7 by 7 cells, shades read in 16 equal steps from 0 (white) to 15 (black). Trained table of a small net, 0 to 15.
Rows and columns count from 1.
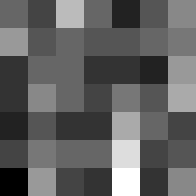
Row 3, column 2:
9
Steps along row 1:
up down up up down down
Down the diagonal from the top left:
9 10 9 11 5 11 7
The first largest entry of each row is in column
5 2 6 1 1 1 1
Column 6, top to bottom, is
10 9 13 10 9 11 12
